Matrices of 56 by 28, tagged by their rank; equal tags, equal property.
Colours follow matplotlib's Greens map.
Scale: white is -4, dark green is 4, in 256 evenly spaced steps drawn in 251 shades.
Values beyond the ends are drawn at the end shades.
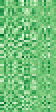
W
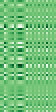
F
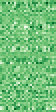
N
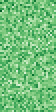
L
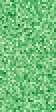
L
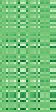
F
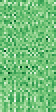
N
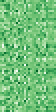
N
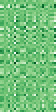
W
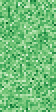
L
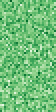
L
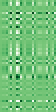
F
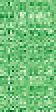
N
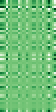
F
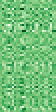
W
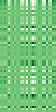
F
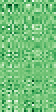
W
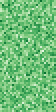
L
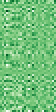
W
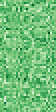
N
